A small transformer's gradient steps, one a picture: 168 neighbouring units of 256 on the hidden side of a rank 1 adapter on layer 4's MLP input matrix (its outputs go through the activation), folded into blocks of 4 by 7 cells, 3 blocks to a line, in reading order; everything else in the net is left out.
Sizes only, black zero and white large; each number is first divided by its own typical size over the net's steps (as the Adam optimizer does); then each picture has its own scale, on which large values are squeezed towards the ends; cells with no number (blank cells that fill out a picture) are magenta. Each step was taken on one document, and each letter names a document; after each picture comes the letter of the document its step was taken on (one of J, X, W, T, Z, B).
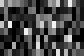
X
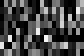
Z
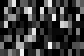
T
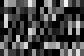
T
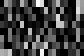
Z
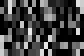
Z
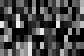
X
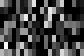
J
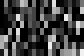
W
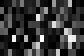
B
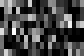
T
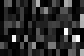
B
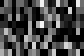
Z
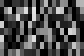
X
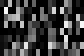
W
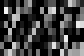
W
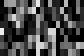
X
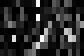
B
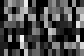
T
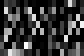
W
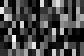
Z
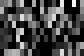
J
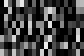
Z
